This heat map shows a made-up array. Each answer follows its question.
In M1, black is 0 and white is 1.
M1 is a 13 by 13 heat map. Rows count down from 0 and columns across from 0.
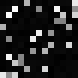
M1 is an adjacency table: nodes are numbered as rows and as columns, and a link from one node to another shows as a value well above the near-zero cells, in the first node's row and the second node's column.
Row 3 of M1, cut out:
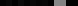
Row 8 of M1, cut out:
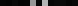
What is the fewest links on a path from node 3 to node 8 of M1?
5
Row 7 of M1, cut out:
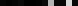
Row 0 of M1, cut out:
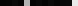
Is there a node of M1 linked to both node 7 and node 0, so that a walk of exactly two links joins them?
no
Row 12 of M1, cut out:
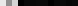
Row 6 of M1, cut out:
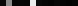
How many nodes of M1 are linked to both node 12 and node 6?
1
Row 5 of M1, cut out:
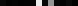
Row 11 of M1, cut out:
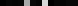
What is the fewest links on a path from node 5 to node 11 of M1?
3
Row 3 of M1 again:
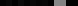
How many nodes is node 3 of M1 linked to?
2
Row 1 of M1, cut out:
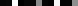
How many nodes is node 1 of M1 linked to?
4
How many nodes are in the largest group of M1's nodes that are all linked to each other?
3
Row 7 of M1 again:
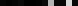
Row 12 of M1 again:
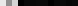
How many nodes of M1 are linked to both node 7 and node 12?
0
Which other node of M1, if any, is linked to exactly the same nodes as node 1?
none
